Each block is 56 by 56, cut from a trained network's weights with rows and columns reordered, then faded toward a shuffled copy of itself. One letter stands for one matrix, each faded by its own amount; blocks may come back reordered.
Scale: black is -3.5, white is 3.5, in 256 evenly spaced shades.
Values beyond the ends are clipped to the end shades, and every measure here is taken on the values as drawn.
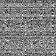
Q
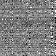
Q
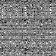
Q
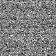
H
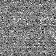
H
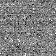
H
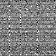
Q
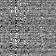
Q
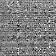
Q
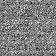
H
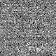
H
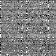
Q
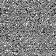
H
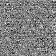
H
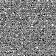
H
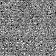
H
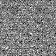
H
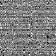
Q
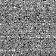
H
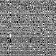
Q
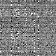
Q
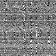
Q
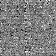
H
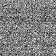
H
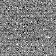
H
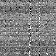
Q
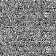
H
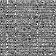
Q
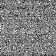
H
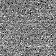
H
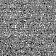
H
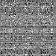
Q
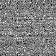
H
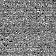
H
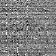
Q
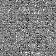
H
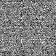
H
